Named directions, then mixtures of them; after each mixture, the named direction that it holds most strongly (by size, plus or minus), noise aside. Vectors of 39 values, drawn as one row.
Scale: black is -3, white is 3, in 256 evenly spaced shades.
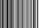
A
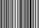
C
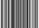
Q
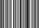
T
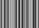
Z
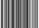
Q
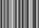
Z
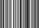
T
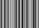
Z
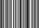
T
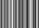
Z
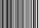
A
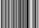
Q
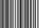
C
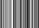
T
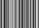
Z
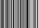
T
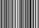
C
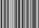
Z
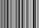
Z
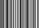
T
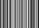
Q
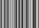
Z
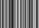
Z
